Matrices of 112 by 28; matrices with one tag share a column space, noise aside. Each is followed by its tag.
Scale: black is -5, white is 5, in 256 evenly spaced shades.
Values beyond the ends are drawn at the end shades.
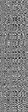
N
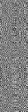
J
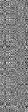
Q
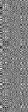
Q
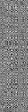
Q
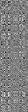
N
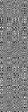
J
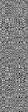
J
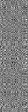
Q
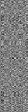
N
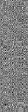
Q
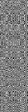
N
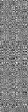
Q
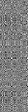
N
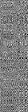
N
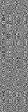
N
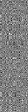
N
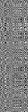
J
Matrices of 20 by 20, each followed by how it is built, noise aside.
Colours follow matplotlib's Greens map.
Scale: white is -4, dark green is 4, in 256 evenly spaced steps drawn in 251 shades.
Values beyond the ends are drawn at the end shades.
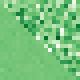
upper triangular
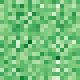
low rank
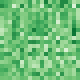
low rank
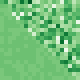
upper triangular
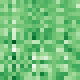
low rank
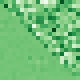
upper triangular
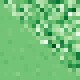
upper triangular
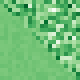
upper triangular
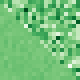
upper triangular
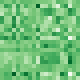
low rank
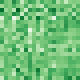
low rank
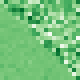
upper triangular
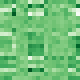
low rank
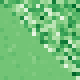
upper triangular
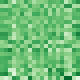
low rank
